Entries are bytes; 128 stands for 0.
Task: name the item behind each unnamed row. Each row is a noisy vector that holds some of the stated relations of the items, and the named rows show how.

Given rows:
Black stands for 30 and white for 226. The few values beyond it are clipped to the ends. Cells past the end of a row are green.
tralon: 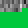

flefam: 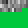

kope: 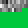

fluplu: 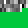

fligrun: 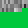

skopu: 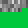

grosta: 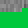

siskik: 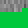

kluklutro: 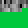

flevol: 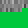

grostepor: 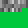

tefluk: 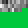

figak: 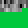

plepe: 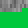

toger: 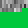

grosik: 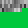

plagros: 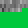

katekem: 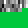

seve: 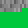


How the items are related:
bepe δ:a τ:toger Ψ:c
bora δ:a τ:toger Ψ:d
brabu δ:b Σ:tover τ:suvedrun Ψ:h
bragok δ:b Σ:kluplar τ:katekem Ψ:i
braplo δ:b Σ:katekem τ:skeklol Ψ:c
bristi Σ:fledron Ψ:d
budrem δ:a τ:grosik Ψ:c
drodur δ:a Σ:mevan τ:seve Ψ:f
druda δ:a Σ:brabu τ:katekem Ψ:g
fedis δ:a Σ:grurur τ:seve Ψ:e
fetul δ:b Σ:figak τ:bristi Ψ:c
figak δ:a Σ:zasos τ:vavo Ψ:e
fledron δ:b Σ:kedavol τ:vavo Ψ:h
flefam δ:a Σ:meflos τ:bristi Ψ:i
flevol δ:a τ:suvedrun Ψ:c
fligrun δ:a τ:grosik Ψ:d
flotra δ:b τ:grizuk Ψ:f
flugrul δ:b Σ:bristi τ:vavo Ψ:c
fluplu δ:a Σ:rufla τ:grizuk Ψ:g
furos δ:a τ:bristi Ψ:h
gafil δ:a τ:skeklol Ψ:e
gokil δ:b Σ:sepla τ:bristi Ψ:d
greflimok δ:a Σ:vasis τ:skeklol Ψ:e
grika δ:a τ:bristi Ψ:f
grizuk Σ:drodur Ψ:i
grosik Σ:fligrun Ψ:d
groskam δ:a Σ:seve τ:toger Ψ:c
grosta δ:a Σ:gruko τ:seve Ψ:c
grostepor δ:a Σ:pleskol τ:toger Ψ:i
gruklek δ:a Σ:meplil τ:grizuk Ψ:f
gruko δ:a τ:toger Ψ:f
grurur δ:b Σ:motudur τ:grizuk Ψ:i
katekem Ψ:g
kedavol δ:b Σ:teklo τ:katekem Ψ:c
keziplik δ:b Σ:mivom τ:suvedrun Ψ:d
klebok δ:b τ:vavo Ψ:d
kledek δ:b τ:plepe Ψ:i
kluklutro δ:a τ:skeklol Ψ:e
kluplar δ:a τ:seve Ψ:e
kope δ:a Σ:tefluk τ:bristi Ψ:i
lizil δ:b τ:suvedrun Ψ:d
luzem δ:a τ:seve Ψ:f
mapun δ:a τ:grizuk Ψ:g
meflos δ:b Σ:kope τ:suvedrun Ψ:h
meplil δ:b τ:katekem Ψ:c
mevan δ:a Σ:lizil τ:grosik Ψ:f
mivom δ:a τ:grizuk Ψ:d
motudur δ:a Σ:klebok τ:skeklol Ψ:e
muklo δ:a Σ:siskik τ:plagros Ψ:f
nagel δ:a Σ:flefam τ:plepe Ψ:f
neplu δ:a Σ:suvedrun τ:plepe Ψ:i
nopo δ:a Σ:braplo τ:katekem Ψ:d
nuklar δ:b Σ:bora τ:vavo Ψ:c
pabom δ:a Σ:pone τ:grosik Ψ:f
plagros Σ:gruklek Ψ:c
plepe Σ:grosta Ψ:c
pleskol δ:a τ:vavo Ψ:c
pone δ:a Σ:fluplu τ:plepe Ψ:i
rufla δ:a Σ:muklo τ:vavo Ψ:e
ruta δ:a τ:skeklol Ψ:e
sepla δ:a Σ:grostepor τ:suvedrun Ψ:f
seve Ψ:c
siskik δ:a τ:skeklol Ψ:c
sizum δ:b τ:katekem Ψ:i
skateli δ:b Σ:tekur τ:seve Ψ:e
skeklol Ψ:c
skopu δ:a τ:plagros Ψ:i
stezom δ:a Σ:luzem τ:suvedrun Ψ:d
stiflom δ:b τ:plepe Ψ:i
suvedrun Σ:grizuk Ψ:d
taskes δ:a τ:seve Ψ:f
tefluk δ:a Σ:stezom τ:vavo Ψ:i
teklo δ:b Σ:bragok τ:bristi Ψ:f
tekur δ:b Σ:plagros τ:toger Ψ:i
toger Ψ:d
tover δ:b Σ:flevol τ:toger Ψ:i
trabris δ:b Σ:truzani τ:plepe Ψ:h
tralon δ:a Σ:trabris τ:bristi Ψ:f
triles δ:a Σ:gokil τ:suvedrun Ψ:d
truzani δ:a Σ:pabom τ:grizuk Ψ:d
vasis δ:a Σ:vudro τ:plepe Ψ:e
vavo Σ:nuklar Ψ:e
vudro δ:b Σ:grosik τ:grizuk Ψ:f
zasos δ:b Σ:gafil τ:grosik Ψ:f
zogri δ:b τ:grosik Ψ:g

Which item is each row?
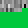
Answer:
stezom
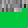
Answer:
nopo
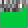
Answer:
trabris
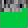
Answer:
vasis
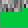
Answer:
keziplik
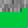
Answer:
flugrul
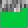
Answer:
bristi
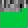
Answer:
skateli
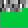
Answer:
mapun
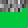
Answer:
pone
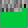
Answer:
triles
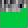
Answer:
vavo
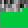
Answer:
rufla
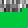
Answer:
fledron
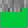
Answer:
nuklar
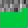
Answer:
nagel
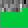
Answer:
muklo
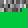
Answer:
teklo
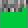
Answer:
tekur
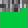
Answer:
vudro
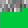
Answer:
klebok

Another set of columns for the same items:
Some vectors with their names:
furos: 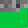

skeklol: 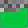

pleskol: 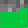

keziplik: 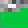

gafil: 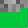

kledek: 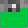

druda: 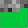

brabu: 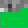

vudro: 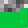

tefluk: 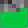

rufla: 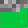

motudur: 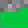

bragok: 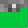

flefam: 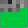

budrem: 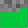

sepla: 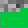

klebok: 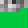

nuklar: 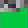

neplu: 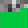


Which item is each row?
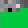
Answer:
zogri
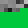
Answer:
katekem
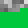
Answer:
toger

